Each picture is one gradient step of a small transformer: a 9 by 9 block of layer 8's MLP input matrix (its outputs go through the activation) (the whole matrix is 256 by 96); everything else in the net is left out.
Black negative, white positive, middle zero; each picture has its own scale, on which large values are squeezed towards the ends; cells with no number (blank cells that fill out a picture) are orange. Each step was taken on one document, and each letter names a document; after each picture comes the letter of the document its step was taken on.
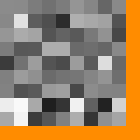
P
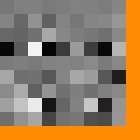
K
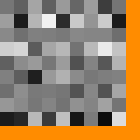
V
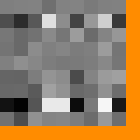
P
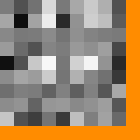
V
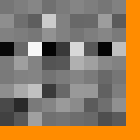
K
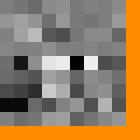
P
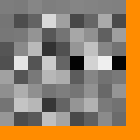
K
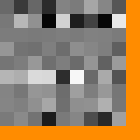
V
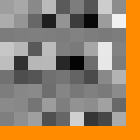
V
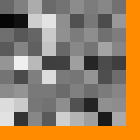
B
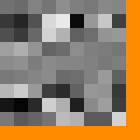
P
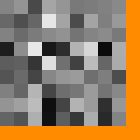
K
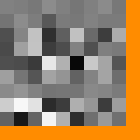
K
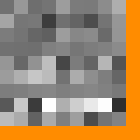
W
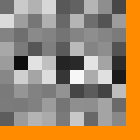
V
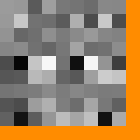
B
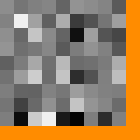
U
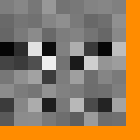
K
